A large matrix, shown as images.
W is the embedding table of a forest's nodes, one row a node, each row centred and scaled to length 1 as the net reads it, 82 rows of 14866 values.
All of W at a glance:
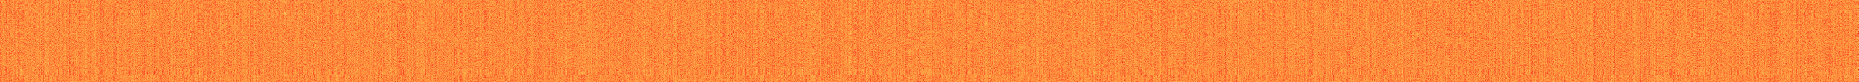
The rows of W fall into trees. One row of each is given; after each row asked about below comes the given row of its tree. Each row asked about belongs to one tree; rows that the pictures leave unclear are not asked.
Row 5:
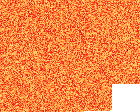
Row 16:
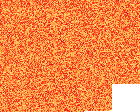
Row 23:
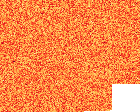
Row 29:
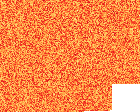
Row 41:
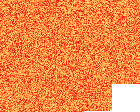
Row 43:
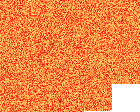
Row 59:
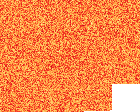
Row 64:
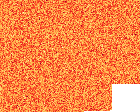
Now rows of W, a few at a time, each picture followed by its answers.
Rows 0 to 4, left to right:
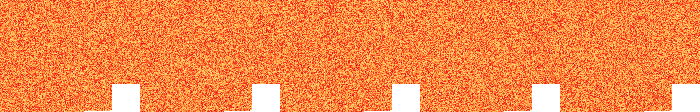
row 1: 41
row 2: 41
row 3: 29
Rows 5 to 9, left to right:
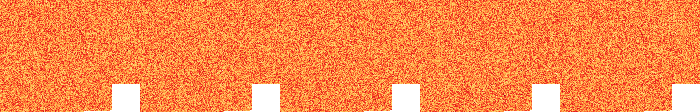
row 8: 29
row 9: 5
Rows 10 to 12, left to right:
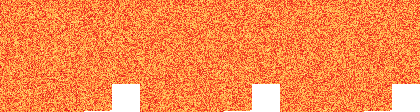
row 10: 16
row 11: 16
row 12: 16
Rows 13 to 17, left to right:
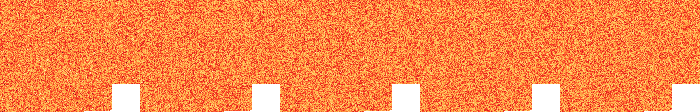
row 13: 41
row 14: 41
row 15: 59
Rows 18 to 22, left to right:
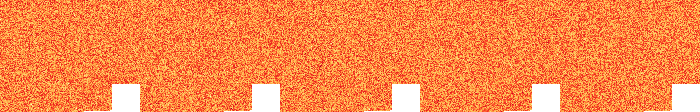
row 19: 59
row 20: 16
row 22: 5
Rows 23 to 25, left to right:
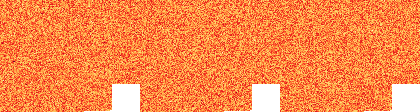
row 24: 16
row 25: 29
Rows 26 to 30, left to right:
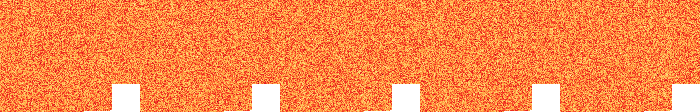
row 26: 43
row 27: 29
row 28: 16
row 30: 23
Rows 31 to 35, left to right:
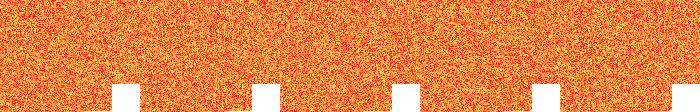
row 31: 5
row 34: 29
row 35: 64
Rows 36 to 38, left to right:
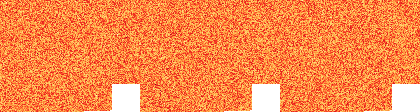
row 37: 5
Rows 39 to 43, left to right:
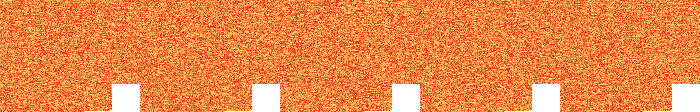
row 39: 43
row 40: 5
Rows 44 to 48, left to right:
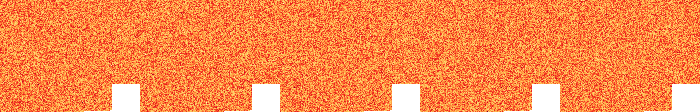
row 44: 5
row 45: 23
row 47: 59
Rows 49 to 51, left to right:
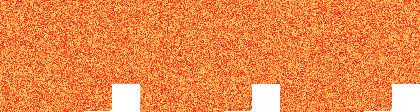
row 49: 29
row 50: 64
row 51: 43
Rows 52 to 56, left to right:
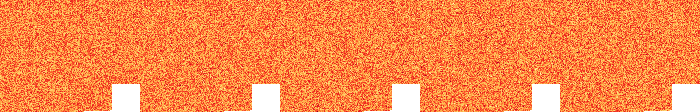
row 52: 29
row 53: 16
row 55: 43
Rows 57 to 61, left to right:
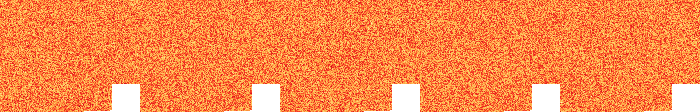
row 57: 29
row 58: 5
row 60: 29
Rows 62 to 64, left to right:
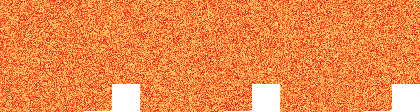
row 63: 59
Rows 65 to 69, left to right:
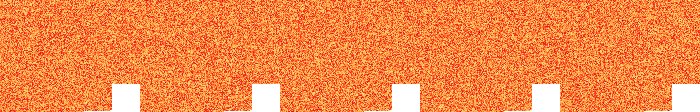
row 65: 43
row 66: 29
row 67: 5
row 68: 16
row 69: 5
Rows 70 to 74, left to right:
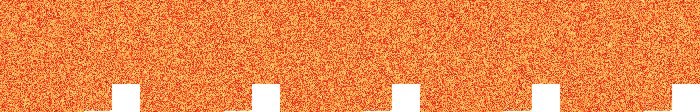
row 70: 5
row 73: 5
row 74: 5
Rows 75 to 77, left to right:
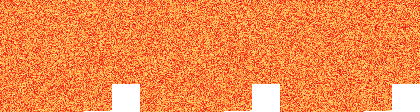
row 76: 16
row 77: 16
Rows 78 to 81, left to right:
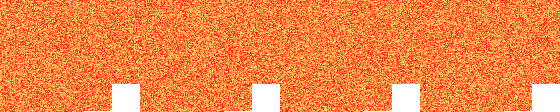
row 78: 29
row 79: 16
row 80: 16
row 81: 29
